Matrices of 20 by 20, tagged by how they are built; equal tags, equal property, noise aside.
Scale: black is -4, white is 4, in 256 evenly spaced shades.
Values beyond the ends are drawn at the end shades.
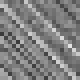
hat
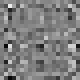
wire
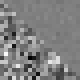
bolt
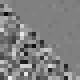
bolt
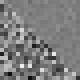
bolt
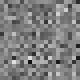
wire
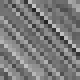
hat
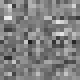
wire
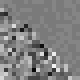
bolt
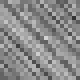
hat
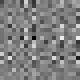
wire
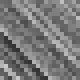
hat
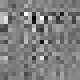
wire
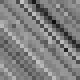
hat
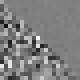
bolt
